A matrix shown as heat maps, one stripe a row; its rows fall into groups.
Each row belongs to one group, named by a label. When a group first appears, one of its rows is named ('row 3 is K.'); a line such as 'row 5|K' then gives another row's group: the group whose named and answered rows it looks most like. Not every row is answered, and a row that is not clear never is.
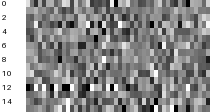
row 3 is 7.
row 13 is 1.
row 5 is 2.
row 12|1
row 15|2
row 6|1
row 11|2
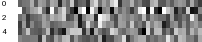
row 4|7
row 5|2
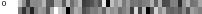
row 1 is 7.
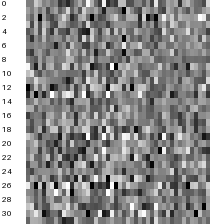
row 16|7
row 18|2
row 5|2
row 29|2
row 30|2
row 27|2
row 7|2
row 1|2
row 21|1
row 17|7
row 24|2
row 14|7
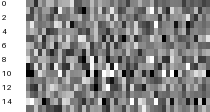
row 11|7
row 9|1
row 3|2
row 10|2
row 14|2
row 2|1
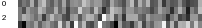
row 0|7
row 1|7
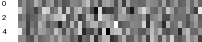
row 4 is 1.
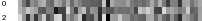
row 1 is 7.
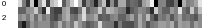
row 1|1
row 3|2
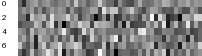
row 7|2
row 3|2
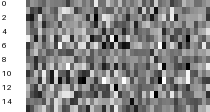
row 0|7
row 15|1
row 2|2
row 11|1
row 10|1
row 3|2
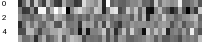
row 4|2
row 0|1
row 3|1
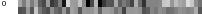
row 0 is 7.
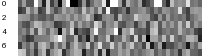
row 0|1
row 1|1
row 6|7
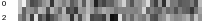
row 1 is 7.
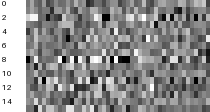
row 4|1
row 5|7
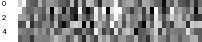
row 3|7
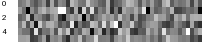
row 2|7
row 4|2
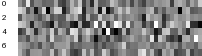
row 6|2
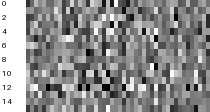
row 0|1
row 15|7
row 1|2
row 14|2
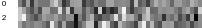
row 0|7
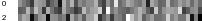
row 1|1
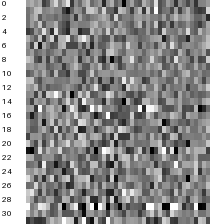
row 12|2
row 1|7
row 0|2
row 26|7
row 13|2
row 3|7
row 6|7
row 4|1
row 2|1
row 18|1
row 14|2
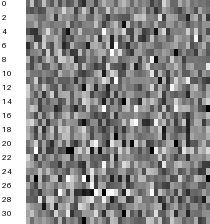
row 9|2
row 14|2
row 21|7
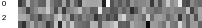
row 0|1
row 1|2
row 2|2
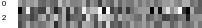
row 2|7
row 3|1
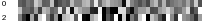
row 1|2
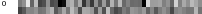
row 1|1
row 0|7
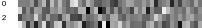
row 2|1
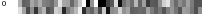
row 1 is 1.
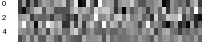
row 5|1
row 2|1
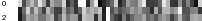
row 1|1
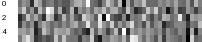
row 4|2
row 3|7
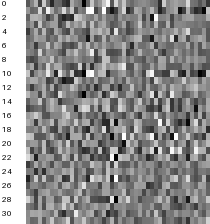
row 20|2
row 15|7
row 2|7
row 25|1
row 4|1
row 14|7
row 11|7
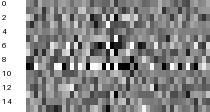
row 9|1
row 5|1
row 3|2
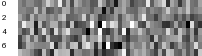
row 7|2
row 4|2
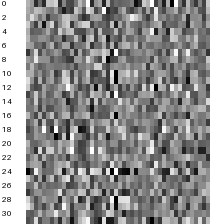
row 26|7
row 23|2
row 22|1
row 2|2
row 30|2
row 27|1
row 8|7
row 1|7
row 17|1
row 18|1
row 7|1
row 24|1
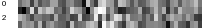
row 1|2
